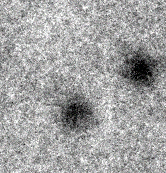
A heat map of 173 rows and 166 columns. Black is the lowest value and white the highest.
The ninth with the lowest average is the middle right. The texture is blotchy. No row or column stands out. Two dips sink into the field. Neither half mirrors the other.
